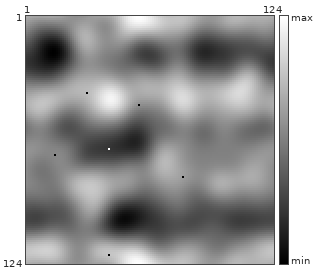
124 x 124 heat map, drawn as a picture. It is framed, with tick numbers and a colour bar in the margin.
Overall the values sit about 50% of the way up the scale. There is no seam. The histogram is bell-shaped. Six lone cells stand out: one far higher and five far lower than their neighbours. Horizontal stripes repeat 3 times down the table.
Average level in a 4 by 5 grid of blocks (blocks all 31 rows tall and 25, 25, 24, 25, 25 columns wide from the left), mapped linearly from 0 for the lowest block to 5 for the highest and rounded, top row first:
0 4 4 2 2 | 4 5 3 5 5 | 3 3 3 4 4 | 3 3 2 2 2
